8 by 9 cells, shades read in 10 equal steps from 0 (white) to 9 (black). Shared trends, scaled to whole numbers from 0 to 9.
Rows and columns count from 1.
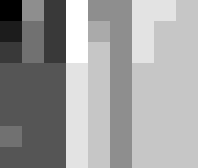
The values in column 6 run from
4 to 4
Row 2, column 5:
3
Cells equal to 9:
1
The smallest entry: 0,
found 3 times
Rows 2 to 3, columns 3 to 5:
7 0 3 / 7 0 2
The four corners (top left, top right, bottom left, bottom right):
9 2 6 2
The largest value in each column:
9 6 7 1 4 4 2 2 2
